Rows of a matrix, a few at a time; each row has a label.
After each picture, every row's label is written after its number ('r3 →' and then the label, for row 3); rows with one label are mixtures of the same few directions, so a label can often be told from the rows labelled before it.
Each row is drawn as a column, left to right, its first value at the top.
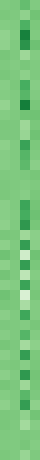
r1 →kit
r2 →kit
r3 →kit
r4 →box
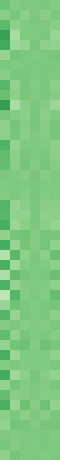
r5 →kit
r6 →kit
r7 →box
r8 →box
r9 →box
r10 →kit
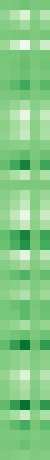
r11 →box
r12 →box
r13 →box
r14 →box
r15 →box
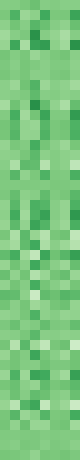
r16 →kit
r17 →box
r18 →box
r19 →kit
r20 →box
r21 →kit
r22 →kit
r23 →box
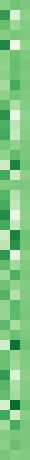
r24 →box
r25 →box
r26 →box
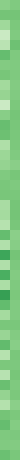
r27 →kit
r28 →box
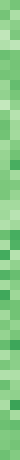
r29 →kit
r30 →box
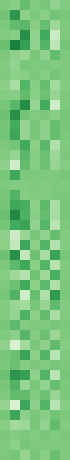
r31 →box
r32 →box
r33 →kit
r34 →kit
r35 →kit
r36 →kit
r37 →box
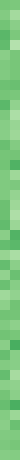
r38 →kit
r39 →box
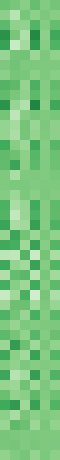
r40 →kit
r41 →box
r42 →kit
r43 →kit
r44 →kit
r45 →kit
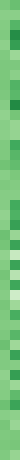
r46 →box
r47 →kit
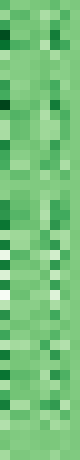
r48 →kit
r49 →box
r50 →box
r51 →kit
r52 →box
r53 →kit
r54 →box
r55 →box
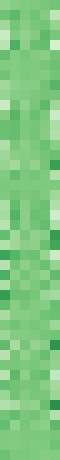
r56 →kit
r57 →box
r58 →kit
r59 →box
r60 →kit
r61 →box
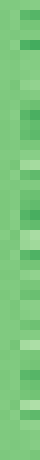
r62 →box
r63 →box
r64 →box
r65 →box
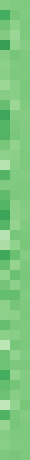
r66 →box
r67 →kit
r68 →box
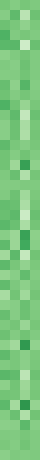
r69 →kit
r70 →box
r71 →box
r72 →box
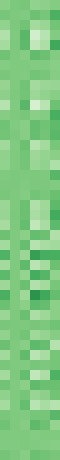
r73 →kit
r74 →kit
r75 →kit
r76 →kit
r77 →kit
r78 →box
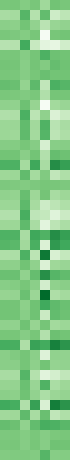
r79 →box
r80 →box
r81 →box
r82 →box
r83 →kit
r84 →box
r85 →box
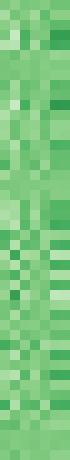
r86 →box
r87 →kit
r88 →kit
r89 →box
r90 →box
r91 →kit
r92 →kit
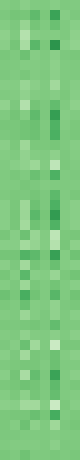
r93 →kit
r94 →box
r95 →kit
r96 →box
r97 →box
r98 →box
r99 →box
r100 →kit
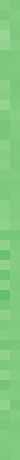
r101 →kit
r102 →box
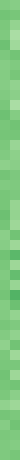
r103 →box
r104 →kit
